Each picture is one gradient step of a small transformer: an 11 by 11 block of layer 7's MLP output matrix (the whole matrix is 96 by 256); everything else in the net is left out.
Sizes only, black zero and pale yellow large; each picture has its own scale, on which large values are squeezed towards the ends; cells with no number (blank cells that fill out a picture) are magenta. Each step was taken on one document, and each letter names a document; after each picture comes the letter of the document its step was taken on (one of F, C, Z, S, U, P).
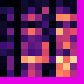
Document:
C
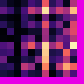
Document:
C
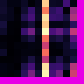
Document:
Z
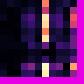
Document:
Z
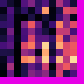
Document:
C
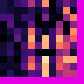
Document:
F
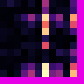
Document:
Z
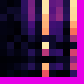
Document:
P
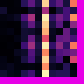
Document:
Z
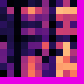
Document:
C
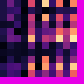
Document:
F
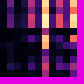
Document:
P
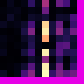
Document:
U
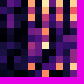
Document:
F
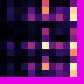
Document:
P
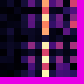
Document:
U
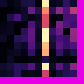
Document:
U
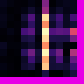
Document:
U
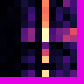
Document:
U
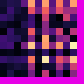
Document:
F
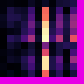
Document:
Z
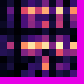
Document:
C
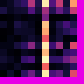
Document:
Z
